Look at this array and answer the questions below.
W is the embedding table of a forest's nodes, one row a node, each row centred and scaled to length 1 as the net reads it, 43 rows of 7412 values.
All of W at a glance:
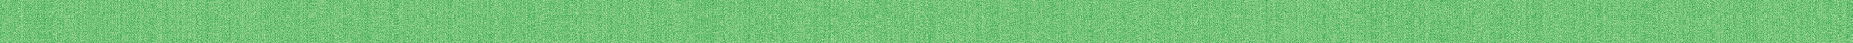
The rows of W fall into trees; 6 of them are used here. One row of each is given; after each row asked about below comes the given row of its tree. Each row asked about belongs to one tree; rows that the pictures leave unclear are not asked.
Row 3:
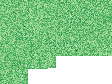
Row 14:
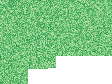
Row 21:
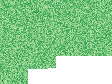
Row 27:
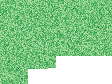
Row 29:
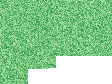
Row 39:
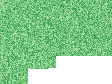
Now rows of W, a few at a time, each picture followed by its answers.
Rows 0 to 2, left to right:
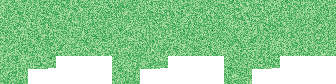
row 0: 39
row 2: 27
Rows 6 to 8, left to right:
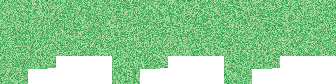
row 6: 3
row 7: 21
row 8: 27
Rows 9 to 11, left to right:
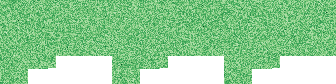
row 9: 14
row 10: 3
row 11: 27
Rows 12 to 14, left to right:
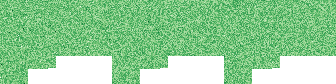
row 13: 29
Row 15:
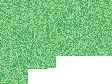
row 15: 3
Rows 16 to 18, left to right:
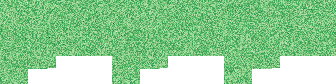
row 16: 3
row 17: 3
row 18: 21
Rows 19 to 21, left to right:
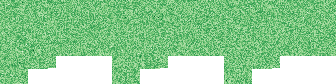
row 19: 3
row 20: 21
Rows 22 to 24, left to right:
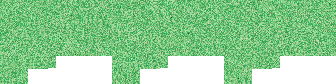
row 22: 39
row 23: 21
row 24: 21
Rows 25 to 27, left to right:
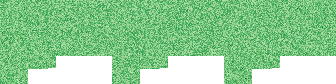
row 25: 29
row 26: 3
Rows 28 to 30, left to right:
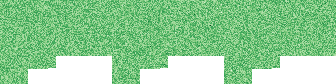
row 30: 3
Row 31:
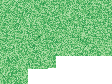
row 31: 39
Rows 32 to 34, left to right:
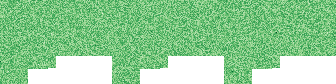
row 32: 14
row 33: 29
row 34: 21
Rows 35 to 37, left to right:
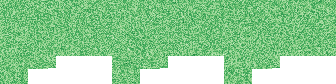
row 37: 21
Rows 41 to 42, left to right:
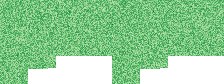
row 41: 21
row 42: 14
